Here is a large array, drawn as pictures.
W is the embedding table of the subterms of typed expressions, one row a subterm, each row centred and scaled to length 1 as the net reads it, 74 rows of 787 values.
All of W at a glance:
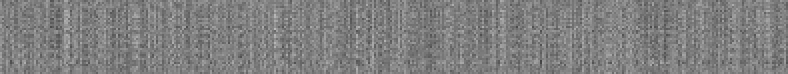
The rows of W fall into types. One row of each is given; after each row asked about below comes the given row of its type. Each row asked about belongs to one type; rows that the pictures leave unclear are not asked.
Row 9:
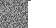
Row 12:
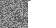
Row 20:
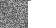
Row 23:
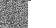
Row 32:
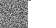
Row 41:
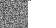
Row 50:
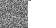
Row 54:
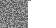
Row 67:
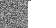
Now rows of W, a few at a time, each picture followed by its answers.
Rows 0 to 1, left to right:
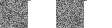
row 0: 32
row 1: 12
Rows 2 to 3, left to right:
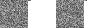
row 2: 23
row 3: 50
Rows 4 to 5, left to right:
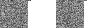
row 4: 67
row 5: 23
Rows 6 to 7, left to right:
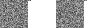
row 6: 41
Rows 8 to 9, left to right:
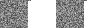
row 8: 67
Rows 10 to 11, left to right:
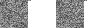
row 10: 32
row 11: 20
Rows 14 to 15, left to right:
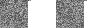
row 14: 12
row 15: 20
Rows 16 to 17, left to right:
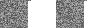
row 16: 67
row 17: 20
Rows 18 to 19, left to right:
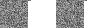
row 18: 23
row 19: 23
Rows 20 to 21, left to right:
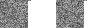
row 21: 32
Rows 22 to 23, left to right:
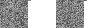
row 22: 12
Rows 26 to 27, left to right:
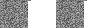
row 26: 23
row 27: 23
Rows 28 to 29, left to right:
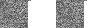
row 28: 20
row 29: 20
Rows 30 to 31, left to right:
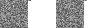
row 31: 32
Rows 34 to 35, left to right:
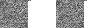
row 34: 20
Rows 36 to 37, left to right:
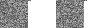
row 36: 20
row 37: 67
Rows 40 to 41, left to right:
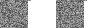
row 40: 32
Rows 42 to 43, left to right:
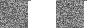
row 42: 20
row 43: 67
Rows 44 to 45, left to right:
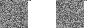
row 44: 54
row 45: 54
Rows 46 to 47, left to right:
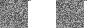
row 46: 12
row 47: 54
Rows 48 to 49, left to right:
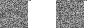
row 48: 50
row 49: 41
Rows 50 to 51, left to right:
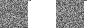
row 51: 9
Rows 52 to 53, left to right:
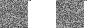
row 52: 50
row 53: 54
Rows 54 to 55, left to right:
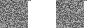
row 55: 54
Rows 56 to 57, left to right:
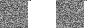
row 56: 41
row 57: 54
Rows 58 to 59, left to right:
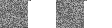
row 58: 50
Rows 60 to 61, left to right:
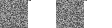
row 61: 54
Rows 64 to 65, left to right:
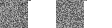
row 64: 9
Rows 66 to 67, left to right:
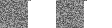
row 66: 54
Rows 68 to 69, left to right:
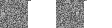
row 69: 12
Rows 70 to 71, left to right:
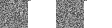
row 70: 12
